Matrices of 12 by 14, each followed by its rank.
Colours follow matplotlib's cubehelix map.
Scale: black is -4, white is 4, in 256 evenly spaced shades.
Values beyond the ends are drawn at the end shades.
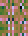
two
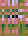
two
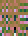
two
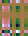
one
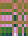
one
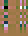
one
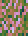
full rank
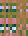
two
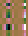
one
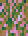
full rank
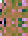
two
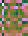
two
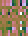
two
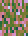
full rank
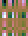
one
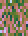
full rank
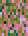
full rank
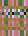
two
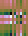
one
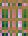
one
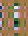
one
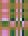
one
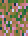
full rank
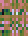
two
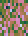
full rank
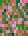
full rank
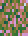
full rank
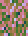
full rank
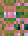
two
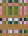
one
